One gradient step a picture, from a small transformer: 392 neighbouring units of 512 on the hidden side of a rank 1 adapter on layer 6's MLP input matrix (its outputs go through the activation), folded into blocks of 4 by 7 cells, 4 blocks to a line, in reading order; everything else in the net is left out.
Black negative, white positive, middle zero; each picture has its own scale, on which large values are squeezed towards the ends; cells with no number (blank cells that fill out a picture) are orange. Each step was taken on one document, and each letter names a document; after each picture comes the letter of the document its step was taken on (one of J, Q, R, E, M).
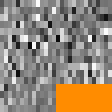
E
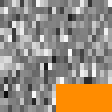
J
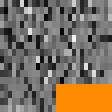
J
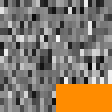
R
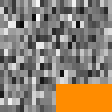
E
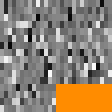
R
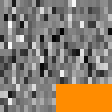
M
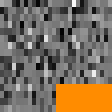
J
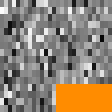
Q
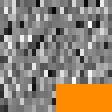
M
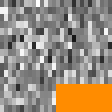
R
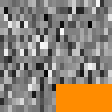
E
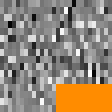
M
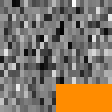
E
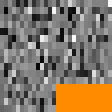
J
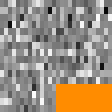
M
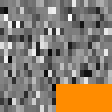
E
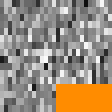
M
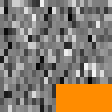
J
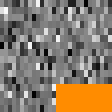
Q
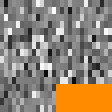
Q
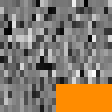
J
